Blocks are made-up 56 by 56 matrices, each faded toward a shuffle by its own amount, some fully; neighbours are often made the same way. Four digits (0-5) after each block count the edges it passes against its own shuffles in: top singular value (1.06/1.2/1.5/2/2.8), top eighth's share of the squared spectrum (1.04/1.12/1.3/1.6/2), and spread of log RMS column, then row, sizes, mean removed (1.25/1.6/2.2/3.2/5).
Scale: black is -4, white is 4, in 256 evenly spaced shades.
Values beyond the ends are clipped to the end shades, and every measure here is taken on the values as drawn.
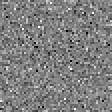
0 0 0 0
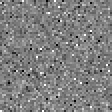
0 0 0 0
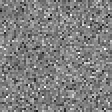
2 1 0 0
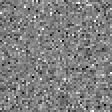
1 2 0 0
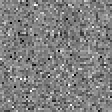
2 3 0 1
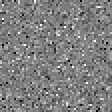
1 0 0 0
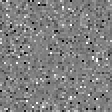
3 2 0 0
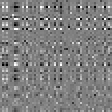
5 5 3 3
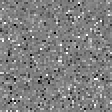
0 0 0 0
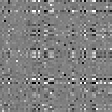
5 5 3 3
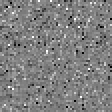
0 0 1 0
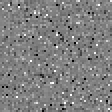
0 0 0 0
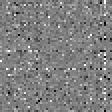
2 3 2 2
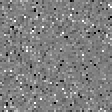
0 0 0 0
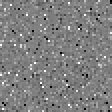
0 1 0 0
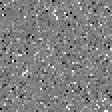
0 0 0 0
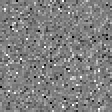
0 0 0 0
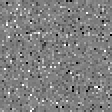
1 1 0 0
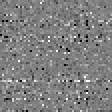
2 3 1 2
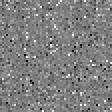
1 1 0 1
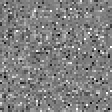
3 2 0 1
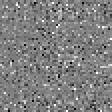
3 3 1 1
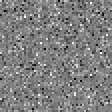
2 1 0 0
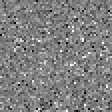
2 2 0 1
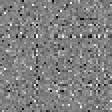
4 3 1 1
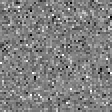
2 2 0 1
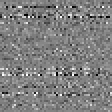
4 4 0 3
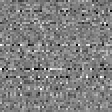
3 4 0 3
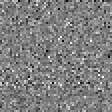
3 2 0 2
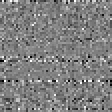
4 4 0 3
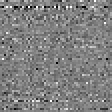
4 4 1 3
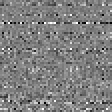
4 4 1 3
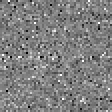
2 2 0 1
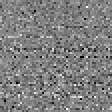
3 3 1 3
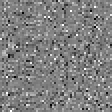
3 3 1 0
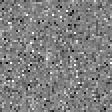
1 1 0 0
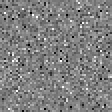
3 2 0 0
